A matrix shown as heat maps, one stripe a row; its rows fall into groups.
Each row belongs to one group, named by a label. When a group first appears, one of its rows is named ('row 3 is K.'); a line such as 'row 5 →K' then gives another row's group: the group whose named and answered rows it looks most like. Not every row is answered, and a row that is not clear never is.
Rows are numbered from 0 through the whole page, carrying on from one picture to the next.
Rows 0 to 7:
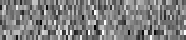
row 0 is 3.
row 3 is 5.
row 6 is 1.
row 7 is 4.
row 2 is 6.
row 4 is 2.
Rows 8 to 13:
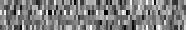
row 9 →3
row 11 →6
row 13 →2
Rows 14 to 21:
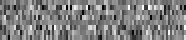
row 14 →2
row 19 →2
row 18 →5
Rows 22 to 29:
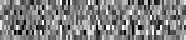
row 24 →3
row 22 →1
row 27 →1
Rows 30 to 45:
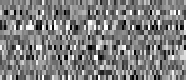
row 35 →2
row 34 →2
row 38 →6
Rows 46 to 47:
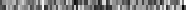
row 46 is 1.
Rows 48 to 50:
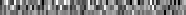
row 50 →5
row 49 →2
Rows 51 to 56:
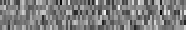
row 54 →4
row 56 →5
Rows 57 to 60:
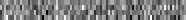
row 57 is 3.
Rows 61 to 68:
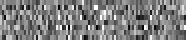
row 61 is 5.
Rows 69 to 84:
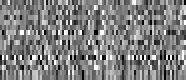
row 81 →2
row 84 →5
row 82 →6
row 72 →3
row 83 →5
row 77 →1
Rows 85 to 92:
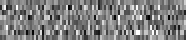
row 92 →4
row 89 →1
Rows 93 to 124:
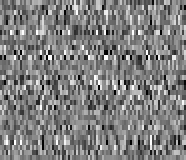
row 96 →3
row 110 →4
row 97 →3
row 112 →3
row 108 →6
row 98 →1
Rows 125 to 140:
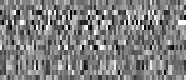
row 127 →2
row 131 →6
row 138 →4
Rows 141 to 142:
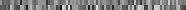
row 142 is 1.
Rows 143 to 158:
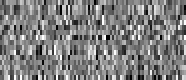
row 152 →2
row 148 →3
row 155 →4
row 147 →1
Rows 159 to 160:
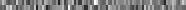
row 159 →6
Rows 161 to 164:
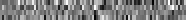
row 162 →6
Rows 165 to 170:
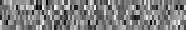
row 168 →5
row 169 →3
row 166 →2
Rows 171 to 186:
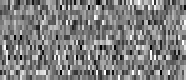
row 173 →2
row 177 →5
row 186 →5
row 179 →6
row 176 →5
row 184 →1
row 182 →3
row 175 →1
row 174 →6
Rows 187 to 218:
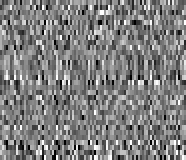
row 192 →4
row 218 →6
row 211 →3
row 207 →3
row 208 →4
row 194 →1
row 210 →5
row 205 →2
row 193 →6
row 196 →3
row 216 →6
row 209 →6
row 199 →1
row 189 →6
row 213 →1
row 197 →2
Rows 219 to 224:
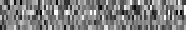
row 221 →2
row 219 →3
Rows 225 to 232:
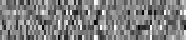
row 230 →4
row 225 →6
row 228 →2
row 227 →1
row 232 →6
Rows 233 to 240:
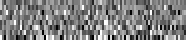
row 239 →4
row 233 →4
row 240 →4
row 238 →5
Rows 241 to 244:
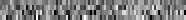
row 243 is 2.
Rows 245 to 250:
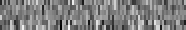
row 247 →4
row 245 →5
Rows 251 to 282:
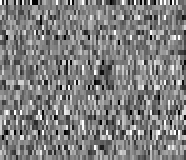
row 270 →1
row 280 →6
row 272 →2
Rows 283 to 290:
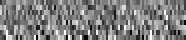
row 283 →4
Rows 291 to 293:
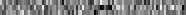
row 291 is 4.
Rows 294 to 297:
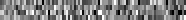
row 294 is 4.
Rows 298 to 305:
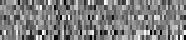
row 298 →2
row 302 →6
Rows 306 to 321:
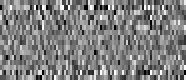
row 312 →5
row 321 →2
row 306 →1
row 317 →3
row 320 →4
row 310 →3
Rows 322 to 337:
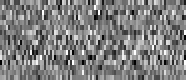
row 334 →5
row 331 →2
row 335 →5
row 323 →6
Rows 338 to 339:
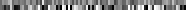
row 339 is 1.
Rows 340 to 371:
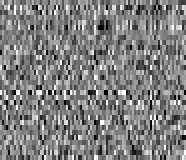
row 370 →5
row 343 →6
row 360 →3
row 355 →6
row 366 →1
